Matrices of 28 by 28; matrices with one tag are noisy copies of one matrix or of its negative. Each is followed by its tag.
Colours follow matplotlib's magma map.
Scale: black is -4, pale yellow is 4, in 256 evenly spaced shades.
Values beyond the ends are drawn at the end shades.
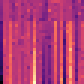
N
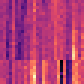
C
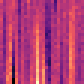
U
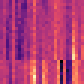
C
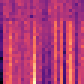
N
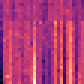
N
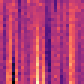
U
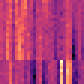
C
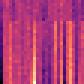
N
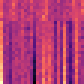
N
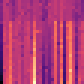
N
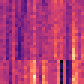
C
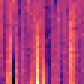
U
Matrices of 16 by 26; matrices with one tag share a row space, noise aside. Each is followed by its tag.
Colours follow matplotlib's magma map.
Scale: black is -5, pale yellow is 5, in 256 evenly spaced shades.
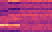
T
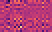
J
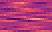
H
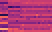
T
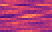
H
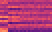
T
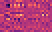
J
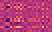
J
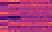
T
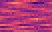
H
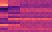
T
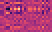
J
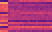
T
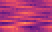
H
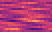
H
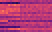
T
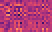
J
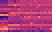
T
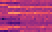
T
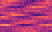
H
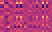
J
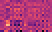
J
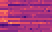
T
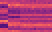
T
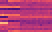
T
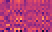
J
